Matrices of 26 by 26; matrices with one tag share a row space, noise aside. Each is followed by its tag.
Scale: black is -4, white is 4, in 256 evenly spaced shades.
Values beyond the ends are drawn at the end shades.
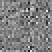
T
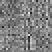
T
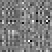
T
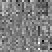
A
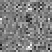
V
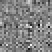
V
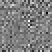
T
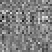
A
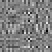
T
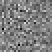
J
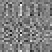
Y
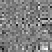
A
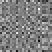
A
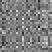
A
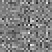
T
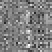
V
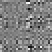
V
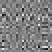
A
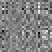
A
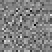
Y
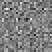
Y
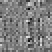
V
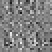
Y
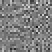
T
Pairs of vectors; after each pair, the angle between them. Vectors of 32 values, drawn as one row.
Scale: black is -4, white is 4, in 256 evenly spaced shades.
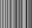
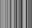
nearly parallel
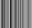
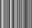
nearly opposite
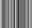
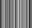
nearly opposite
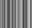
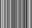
partly aligned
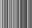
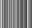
nearly parallel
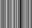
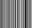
partly opposed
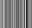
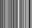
partly opposed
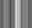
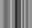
nearly opposite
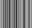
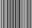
orthogonal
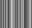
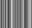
nearly parallel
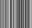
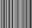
partly opposed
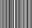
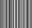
nearly parallel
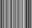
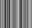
partly opposed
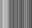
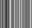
partly opposed
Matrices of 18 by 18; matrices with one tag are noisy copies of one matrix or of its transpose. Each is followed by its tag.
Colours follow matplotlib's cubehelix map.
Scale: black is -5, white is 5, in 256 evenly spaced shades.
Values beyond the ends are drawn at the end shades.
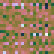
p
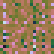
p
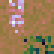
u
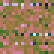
p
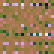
p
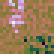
u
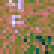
u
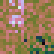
u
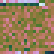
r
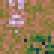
u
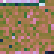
r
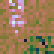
u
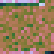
r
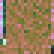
r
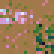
u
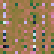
p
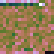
r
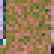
r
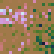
u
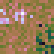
u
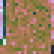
r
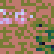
u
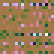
p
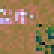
u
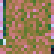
r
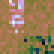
u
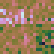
u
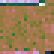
r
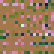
p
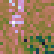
u
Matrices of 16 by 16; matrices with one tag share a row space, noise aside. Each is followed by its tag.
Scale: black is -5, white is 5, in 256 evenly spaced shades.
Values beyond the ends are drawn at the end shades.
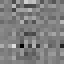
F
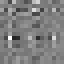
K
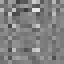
K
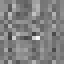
K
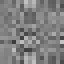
F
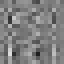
K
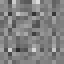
K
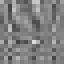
K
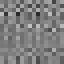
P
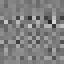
P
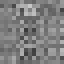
F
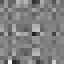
K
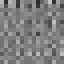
P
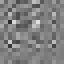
K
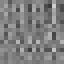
P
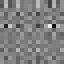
P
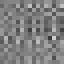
P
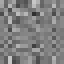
K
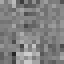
F
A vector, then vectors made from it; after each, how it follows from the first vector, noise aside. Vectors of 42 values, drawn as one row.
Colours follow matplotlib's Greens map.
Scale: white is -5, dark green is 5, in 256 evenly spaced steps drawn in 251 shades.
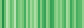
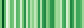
scaled up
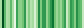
scaled up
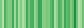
wrapped around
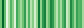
scaled up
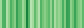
wrapped around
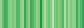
wrapped around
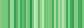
wrapped around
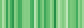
wrapped around
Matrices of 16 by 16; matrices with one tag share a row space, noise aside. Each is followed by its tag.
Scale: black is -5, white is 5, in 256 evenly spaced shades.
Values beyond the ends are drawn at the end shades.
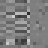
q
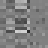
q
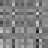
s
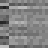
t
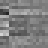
t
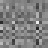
s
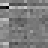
t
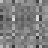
s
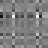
s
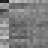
t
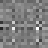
s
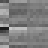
t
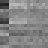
t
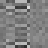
q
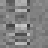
q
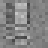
q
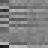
t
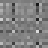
s
